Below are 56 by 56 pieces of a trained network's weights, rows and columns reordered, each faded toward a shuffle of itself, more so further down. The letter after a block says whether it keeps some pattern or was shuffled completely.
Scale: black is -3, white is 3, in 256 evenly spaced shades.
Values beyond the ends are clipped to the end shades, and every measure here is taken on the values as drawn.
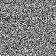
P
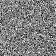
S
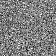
P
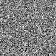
P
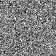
S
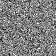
S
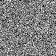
S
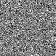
P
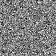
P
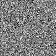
P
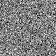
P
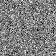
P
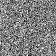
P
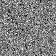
S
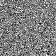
S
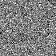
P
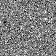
S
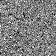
S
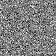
S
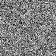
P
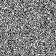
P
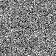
S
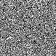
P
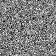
S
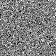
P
